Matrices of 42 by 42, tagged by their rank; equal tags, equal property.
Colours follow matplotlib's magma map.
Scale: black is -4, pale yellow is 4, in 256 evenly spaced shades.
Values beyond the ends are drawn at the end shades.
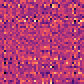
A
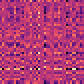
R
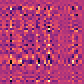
R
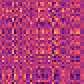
R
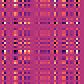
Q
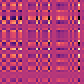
Q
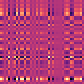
Q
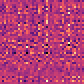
A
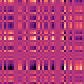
Q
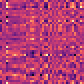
R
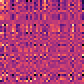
R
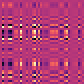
Q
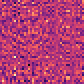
A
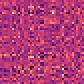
A
